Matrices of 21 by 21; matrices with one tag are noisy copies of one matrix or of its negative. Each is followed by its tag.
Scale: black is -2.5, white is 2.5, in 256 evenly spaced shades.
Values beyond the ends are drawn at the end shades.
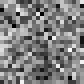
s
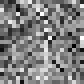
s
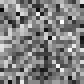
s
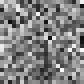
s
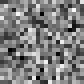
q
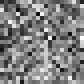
s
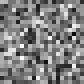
q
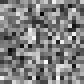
q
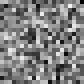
q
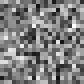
q
